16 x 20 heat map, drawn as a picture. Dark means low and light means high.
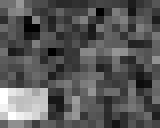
Ninth with the highest average: bottom left. Mirror symmetry: none. Histogram: skewed, a long tail of high values. Odd patch: higher, in the bottom left.
